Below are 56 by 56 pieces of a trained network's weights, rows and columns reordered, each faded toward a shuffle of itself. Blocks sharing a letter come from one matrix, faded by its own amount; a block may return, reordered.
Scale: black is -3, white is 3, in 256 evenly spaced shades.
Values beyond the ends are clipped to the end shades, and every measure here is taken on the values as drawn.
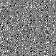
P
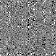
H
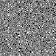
P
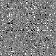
P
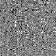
H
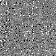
P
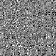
H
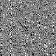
P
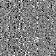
P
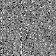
P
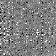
P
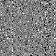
P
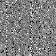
P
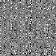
H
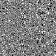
P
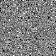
P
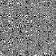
H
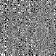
H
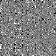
H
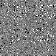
P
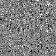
H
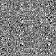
H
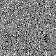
P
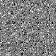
P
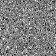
P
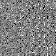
P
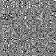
H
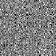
H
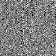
P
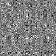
H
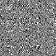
H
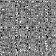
H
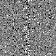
P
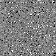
P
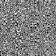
H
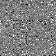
P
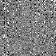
H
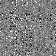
P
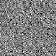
H
